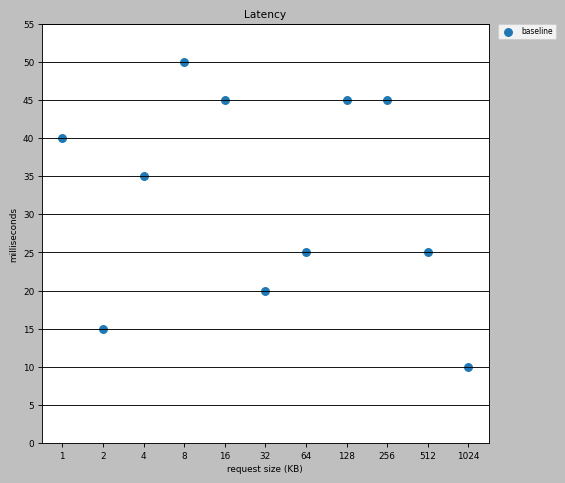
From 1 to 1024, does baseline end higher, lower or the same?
lower
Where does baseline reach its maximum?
8
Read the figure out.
Title: Latency
x-axis: request size (KB), ticks 1 2 4 8 16 32 64 128 256 512 1024
y-axis: milliseconds, ticks 0 5 10 15 20 25 30 35 40 45 50 55
Legend: baseline
Values:
baseline: 40 15 35 50 45 20 25 45 45 25 10
